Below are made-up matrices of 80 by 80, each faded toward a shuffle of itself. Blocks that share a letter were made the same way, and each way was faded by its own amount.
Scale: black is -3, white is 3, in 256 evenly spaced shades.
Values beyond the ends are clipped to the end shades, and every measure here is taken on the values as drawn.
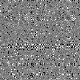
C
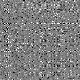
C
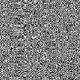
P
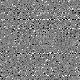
C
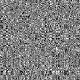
P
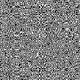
P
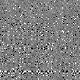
C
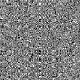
P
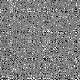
C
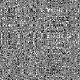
P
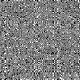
P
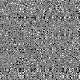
C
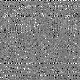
C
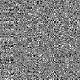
P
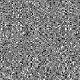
P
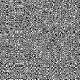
P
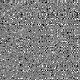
C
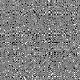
C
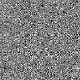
P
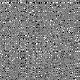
C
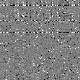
C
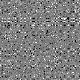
C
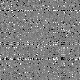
C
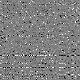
C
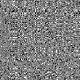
P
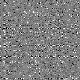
C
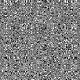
P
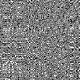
P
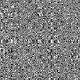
P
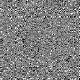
P
